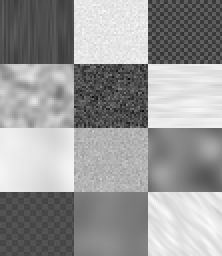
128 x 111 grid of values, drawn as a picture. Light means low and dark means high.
It is made of 4 by 3 panels. Panel 1,1: high, streaked downward, faint in contrast. Panel 1,2: very low, fine-grained, faint in contrast. Panel 1,3: high, checkered. Panel 2,1: low, blotchy. Panel 2,2: high, fine-grained. Panel 2,3: very low, streaked across, faint in contrast. Panel 3,1: very low, smooth, faint in contrast. Panel 3,2: low, fine-grained, faint in contrast. Panel 3,3: middling, smooth. Panel 4,1: high, checkered, faint in contrast. Panel 4,2: middling, smooth, faint in contrast. Panel 4,3: very low, slanting down to the right, faint in contrast.
